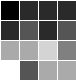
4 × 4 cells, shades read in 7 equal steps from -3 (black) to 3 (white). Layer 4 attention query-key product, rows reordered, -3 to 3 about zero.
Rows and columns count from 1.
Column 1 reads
-3 -2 1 3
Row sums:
-9 -6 4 4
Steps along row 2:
up down up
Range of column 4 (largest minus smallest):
3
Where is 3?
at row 4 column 1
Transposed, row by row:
-3 -2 1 3 / -2 -1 1 -1 / -2 -2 2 1 / -2 -1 0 1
